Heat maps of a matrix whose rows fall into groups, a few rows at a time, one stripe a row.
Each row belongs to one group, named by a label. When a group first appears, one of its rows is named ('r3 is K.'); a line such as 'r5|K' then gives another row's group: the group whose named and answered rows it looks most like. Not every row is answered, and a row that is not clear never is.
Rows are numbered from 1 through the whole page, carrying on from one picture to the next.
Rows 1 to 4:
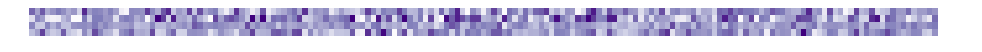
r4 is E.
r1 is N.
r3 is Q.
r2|E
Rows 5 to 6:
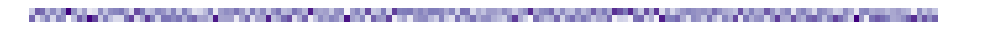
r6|Q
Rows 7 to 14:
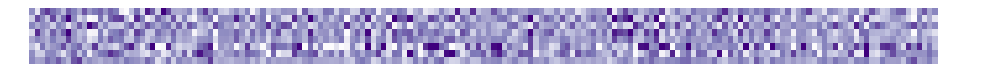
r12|E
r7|N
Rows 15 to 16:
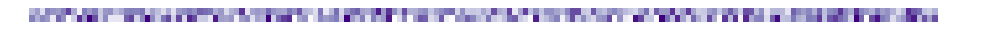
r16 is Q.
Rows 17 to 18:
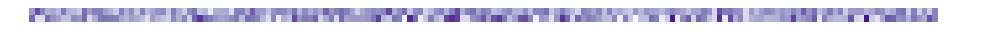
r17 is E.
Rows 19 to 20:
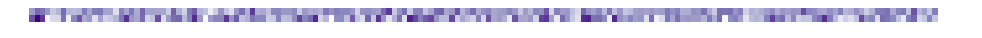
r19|E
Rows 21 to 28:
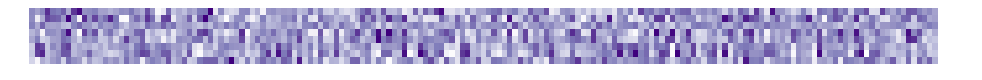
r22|N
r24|N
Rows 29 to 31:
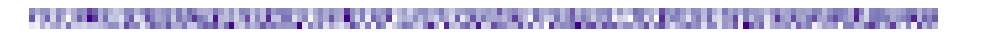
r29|Q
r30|Q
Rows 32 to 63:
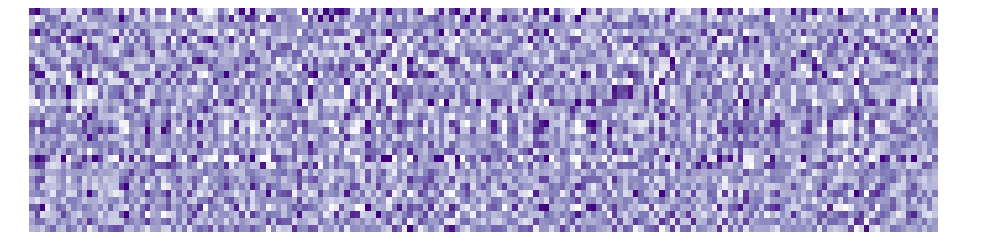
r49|N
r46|N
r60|N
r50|Q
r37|Q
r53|E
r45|E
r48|N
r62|Q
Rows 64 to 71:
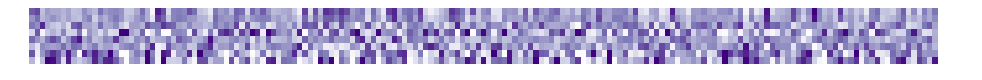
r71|N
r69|E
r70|N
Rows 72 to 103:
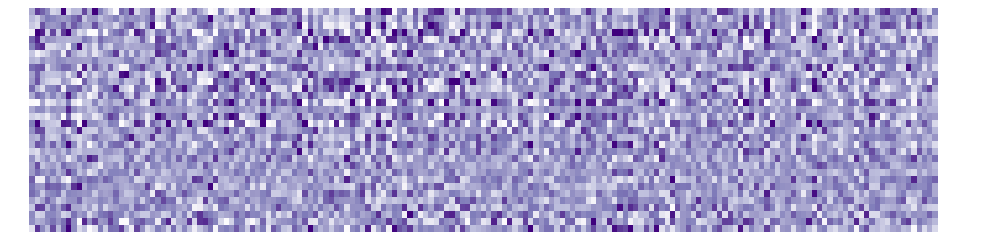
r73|E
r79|E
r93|Q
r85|E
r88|N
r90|E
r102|N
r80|N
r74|E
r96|Q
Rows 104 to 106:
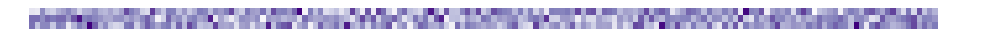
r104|E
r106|Q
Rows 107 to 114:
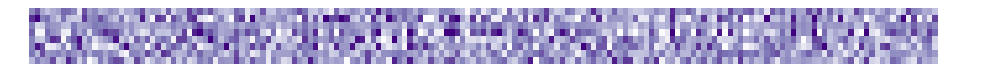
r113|N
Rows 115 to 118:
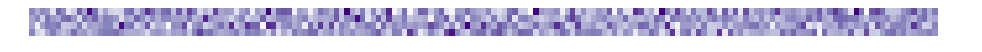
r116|N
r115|Q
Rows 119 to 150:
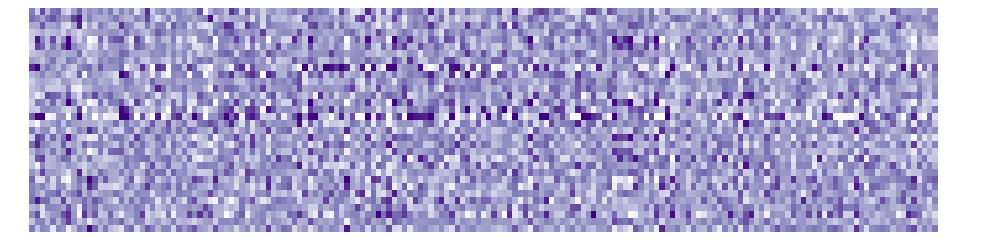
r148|N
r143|Q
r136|Q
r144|Q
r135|E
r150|Q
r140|Q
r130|E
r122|E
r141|E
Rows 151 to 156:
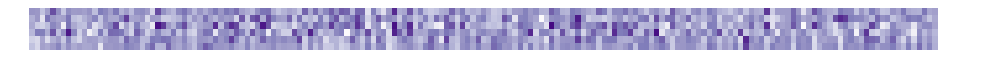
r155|E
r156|E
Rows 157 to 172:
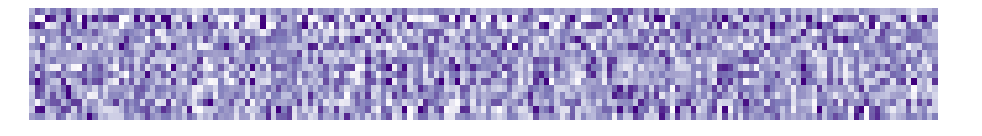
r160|E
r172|Q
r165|E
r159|N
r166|N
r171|Q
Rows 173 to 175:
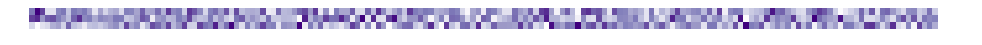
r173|N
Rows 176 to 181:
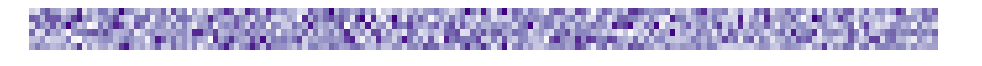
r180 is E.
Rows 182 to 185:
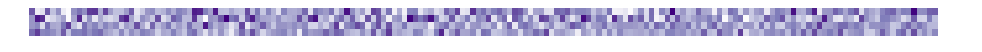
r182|Q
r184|N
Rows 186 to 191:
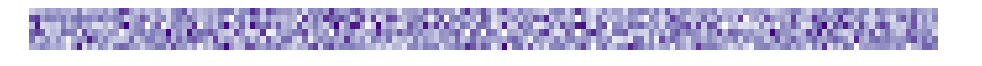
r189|N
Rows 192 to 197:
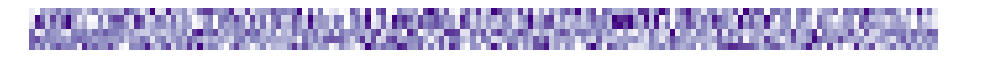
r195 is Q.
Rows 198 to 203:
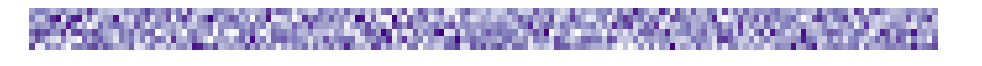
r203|Q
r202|E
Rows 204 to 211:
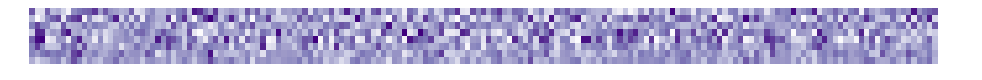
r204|Q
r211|E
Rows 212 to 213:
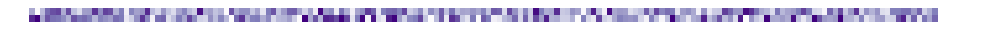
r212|N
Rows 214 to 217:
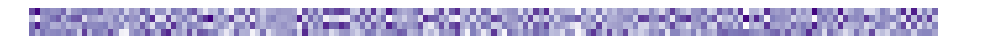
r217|N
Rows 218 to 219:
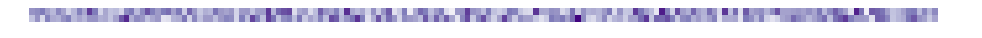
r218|Q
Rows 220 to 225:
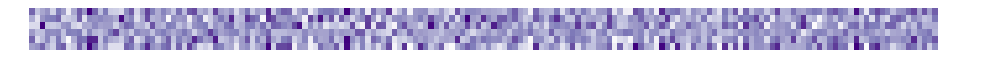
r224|Q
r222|E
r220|Q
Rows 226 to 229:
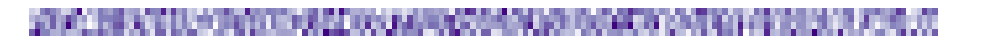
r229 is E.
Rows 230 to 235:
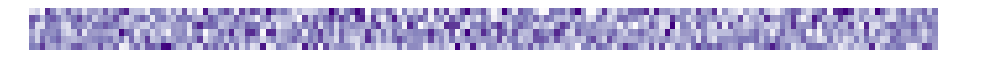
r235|N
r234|N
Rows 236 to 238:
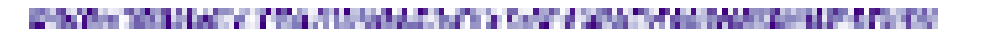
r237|N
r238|N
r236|Q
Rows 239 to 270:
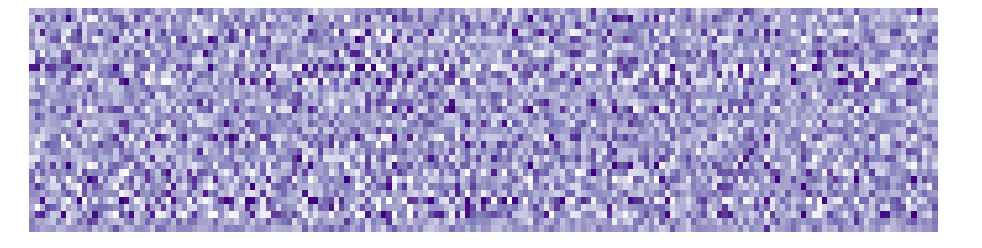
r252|N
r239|N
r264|E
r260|E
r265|N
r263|Q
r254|Q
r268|E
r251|E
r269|Q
